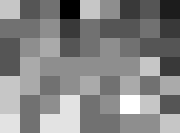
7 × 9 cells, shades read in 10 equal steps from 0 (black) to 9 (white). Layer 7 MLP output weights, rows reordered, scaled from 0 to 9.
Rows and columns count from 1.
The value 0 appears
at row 1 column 4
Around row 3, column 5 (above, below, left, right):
4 5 3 5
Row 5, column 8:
4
